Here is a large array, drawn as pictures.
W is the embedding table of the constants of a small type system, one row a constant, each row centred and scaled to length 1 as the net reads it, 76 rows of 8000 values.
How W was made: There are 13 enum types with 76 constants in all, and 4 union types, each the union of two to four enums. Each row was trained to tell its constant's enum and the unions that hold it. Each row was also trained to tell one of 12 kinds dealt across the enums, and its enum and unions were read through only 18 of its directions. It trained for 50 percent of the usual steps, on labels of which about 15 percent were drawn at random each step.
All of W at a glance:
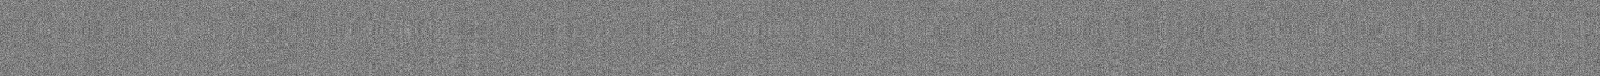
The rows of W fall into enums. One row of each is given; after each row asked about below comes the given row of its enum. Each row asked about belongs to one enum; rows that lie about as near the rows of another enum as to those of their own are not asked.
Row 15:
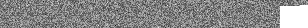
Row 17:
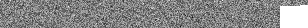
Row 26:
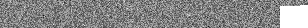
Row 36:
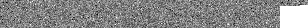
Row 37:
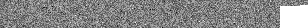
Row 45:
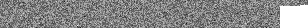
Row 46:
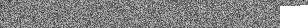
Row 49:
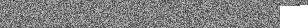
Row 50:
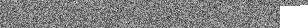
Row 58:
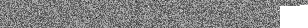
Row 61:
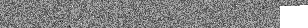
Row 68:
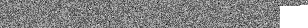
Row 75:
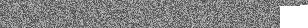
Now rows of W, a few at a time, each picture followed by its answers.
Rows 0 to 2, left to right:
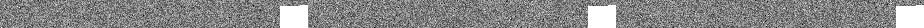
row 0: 17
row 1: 50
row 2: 49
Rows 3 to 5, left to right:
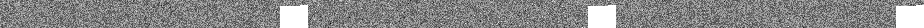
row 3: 50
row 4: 68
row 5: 58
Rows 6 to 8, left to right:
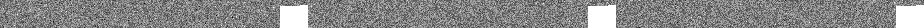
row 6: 37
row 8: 46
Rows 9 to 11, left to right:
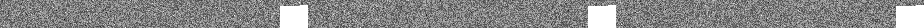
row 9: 49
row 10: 46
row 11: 15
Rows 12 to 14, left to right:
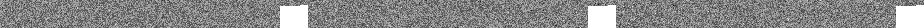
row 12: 68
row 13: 15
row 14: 15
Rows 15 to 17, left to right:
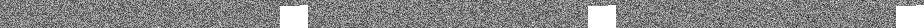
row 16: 45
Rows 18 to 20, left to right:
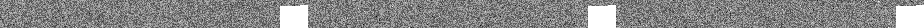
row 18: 58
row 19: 61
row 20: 36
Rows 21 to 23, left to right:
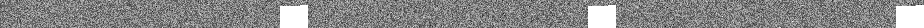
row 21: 46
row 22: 26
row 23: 49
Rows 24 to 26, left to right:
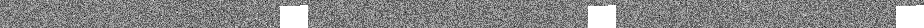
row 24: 49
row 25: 75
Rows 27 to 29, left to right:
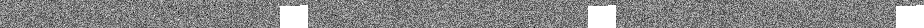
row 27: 58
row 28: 46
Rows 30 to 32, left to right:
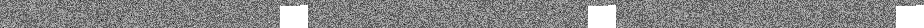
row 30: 75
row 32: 75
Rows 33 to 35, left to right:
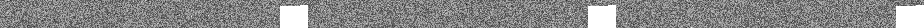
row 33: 26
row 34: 75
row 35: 61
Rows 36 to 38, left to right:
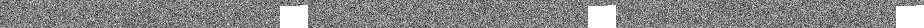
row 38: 68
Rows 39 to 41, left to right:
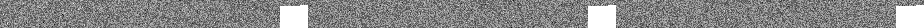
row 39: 75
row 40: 46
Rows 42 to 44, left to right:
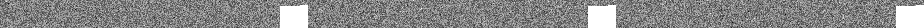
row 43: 45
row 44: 45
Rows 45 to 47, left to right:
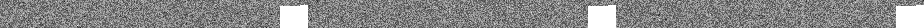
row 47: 17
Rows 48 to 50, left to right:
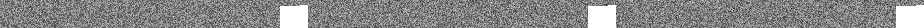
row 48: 61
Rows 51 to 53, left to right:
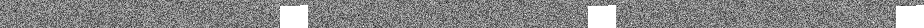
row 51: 58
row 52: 26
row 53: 50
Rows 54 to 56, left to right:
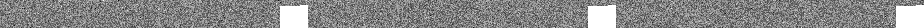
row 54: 45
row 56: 45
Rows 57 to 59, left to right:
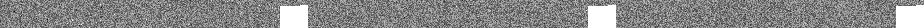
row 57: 46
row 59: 50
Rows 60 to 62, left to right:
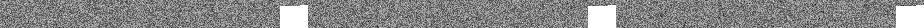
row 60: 17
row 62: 50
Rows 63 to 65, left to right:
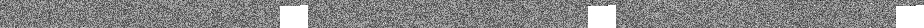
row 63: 68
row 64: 75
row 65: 49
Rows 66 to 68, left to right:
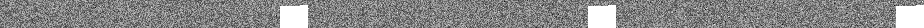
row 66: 49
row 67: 26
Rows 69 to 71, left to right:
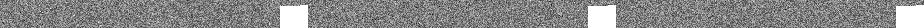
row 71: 17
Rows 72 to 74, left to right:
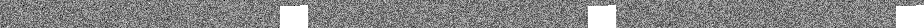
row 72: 50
